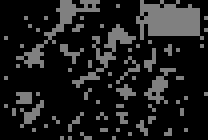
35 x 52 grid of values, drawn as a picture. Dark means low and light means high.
On average the colour sits 10% of the way up the scale. No single row or column stands out from its neighbours. There are no regular stripes. The top right is the ninth with the highest average. The middle left is the calmest part. Values change most from cell to cell in the centre. An odd patch, higher than its surroundings, sits in the top right.
